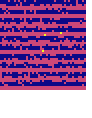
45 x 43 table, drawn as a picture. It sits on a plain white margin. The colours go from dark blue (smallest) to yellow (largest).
Horizontal stripes repeat 10 times down the table. On average the colour sits 30% of the way up the scale. No overall slope runs across the table. The histogram has two humps.
